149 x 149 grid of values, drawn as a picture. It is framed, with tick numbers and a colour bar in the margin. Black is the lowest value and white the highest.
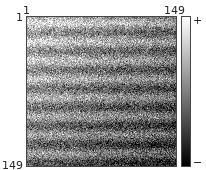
Overall the values sit about 50% of the way up the scale. Neither half mirrors the other. Values rise toward the top left. The ninth with the highest average is the top left. Horizontal stripes repeat 8 times down the table. The bottom right is the ninth with the lowest average.
